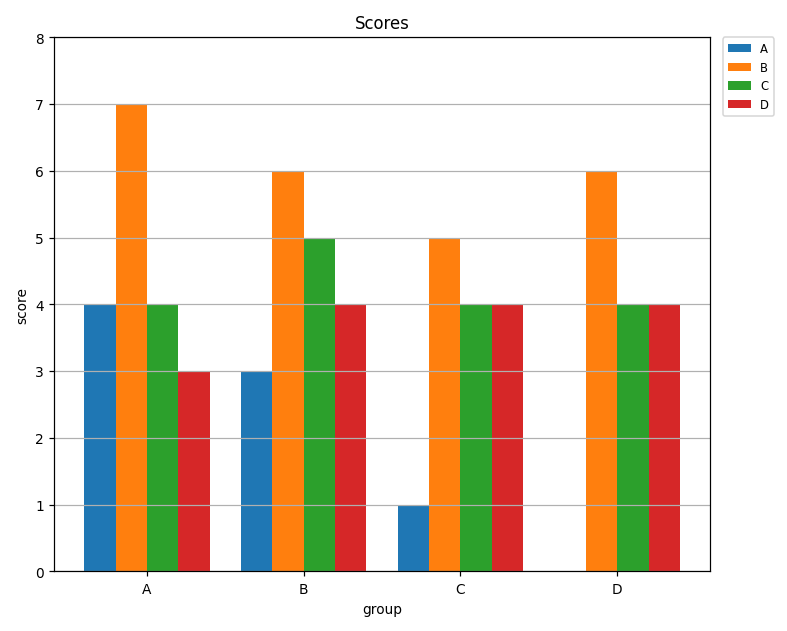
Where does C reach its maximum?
B
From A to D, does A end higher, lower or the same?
lower
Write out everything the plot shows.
Title: Scores
x-axis: group, ticks A B C D
y-axis: score, ticks 0 1 2 3 4 5 6 7 8
Legend: A, B, C, D
Values:
A: 4 3 1 0
B: 7 6 5 6
C: 4 5 4 4
D: 3 4 4 4
